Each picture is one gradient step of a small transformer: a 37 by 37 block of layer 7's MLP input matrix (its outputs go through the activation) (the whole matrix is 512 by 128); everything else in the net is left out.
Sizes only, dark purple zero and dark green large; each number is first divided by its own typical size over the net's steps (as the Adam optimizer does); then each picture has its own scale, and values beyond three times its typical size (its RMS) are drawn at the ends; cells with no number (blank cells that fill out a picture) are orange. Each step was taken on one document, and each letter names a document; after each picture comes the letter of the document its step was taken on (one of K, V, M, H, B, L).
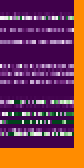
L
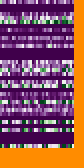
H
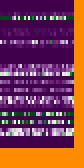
L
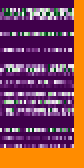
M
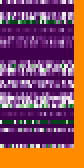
H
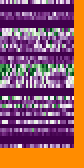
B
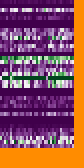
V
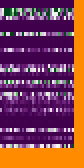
M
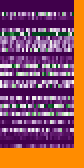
B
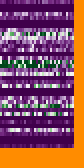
B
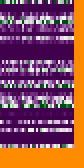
H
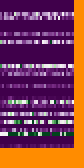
L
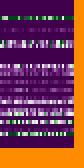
L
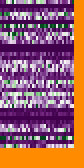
V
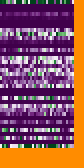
B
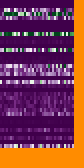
M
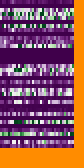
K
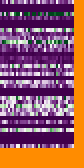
B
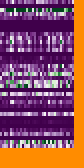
V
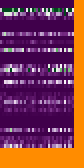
M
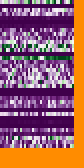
V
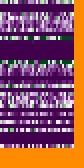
H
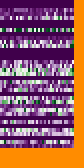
K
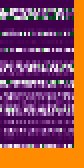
M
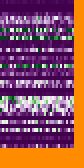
B
